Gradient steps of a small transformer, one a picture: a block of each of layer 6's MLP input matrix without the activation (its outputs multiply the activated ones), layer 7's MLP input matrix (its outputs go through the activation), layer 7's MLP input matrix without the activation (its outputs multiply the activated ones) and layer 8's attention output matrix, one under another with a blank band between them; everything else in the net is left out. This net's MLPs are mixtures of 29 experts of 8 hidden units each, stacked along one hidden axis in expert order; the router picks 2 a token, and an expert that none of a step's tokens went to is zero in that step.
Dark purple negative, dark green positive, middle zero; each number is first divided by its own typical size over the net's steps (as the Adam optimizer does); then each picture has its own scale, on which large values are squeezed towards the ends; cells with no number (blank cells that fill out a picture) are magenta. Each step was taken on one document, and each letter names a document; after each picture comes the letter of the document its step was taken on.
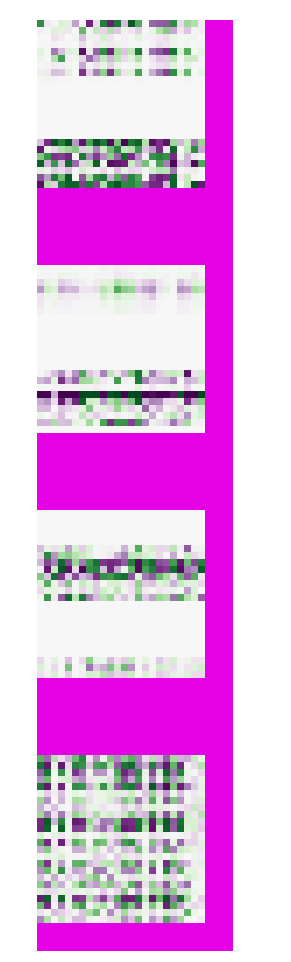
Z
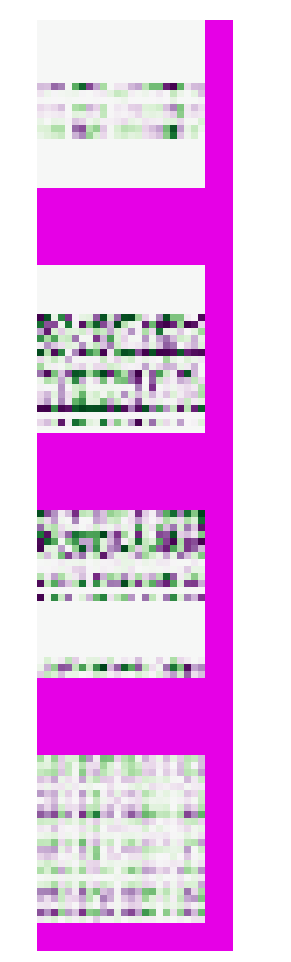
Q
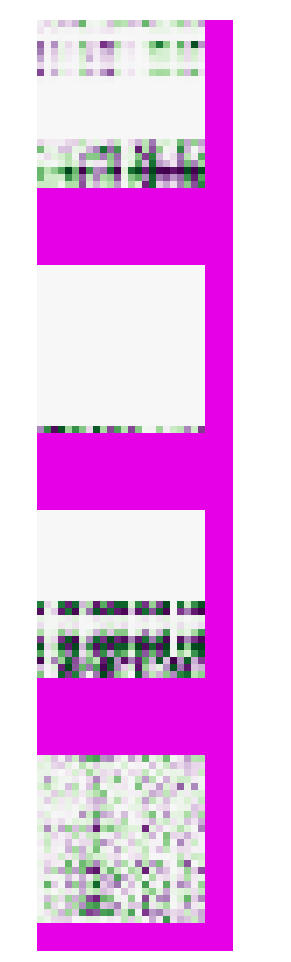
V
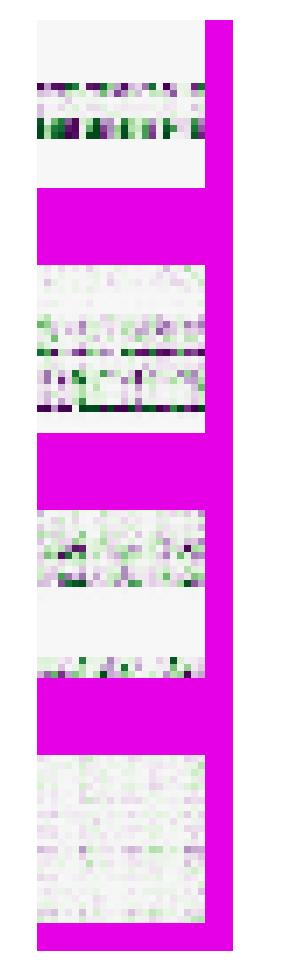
Q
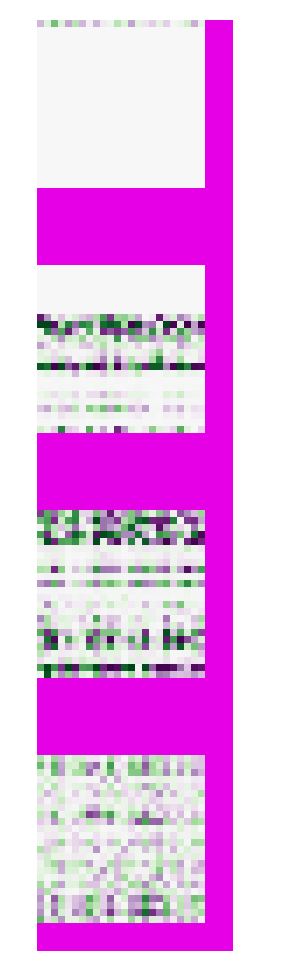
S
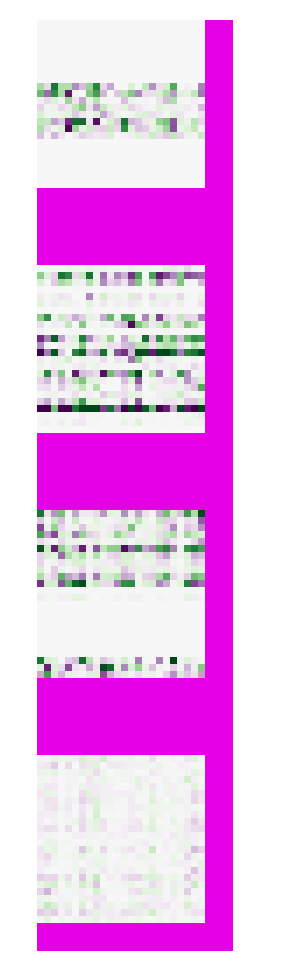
Q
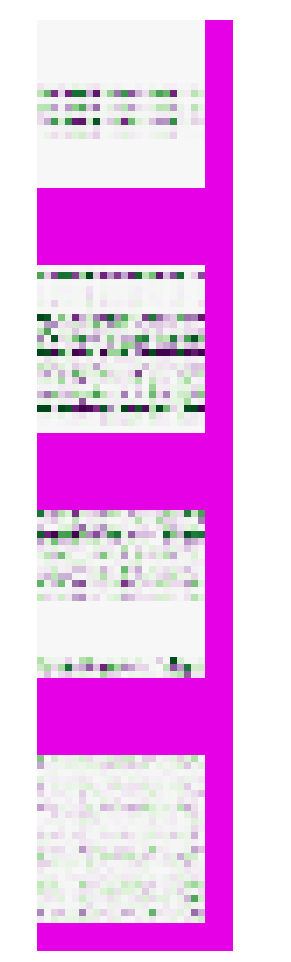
Q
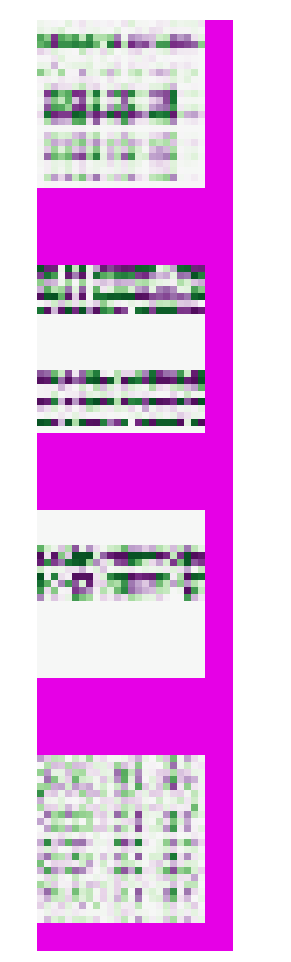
Z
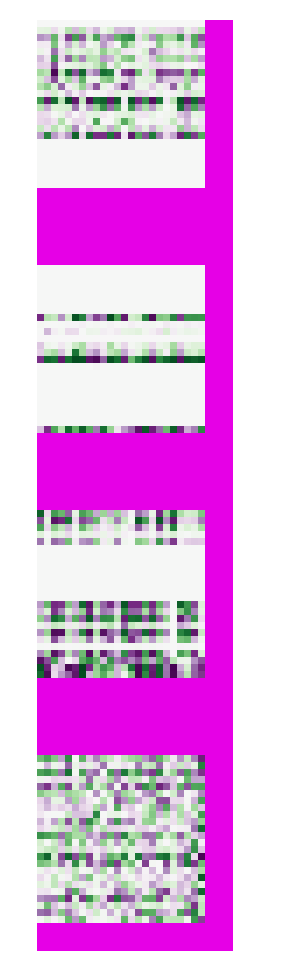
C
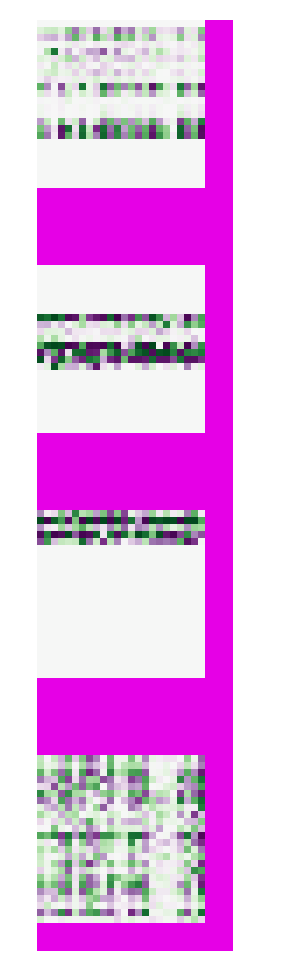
C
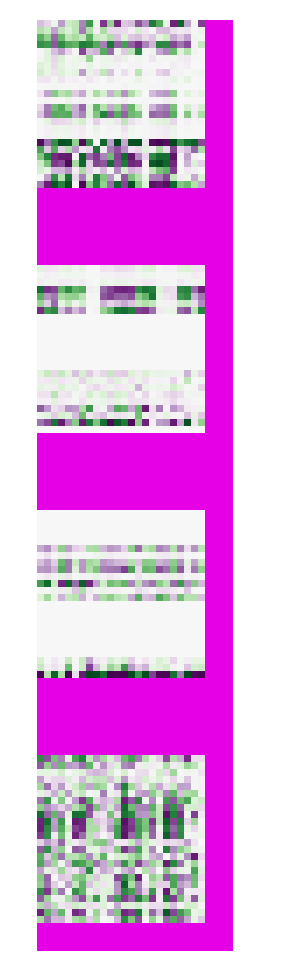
Z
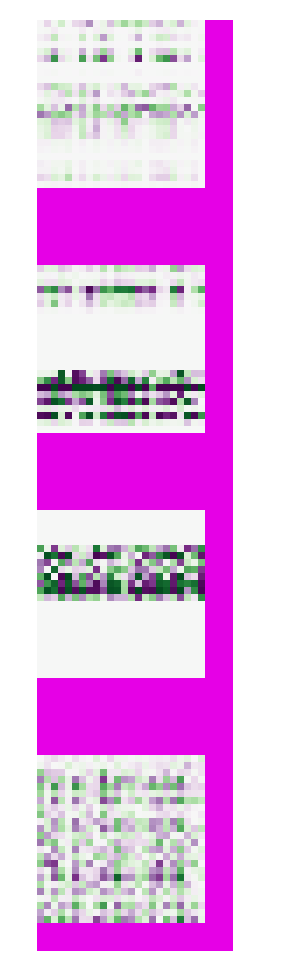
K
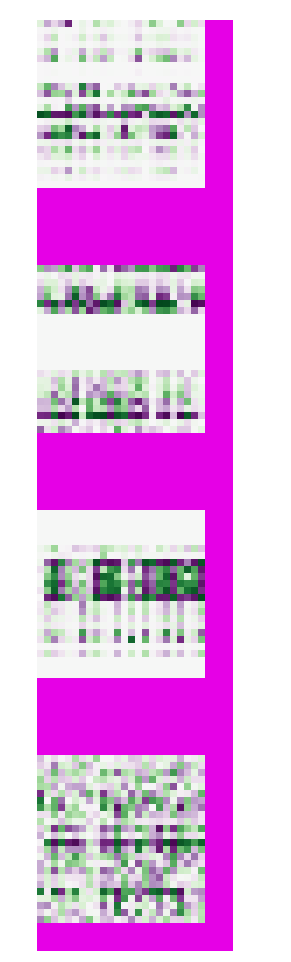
K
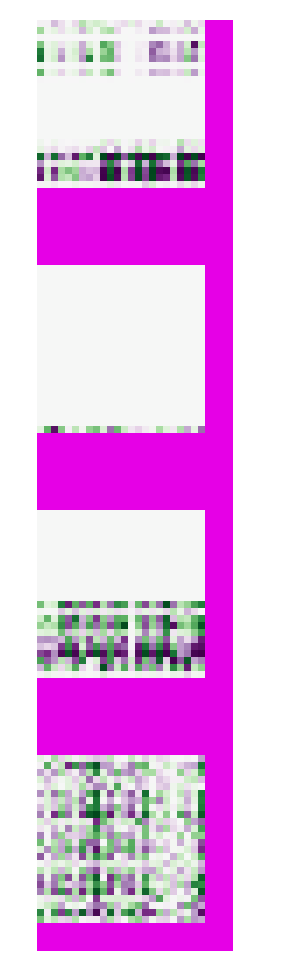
V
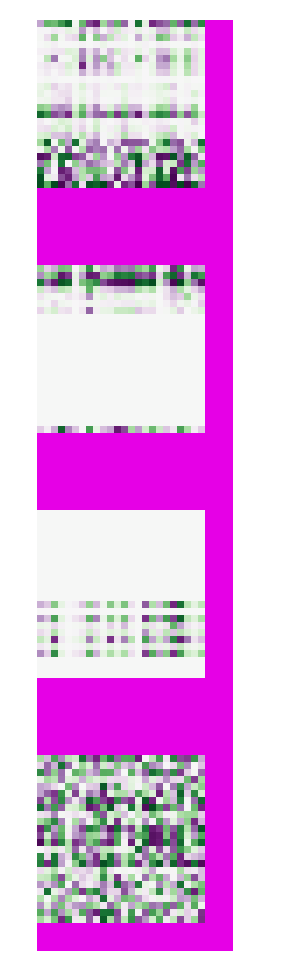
K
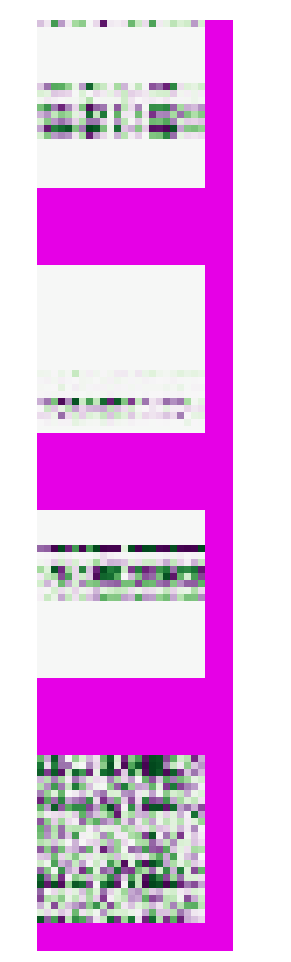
K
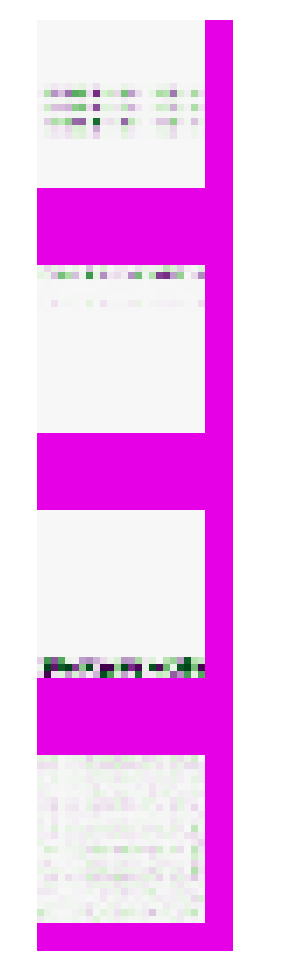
Q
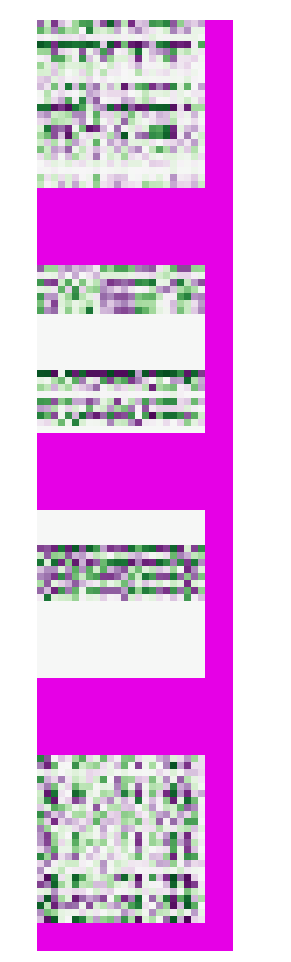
Z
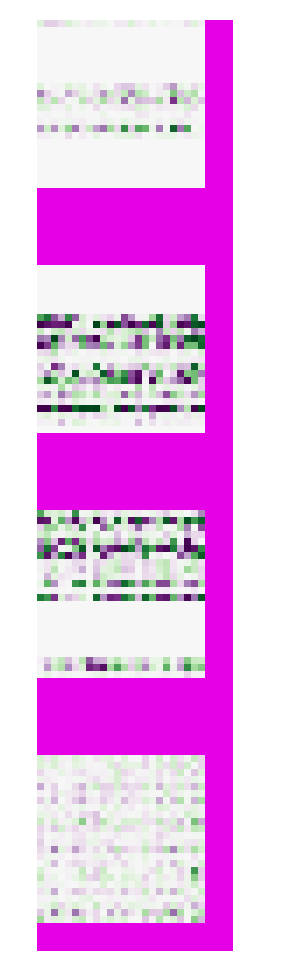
S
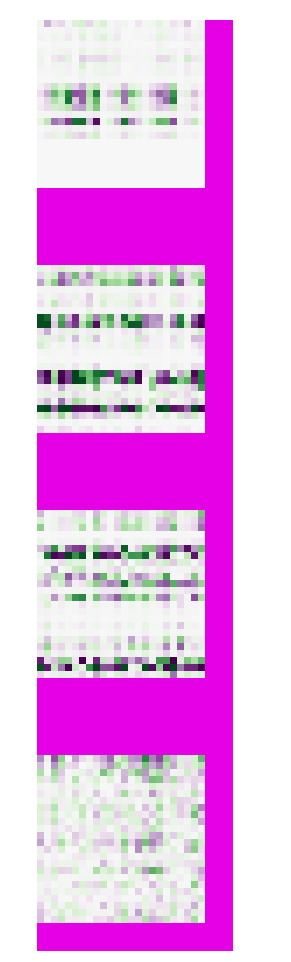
S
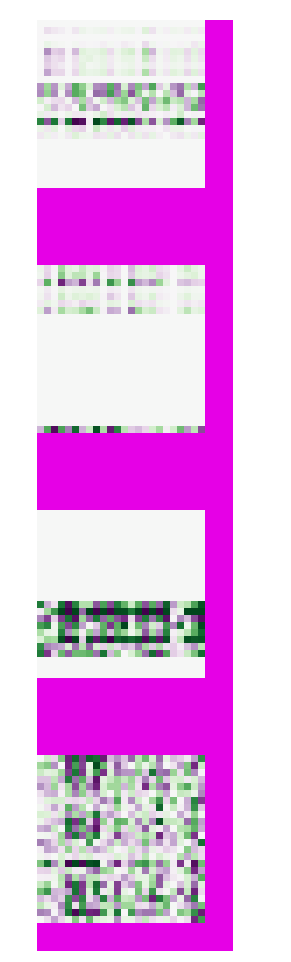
V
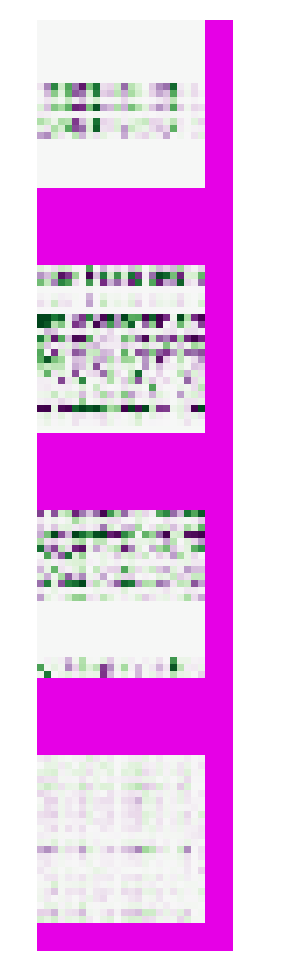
Q
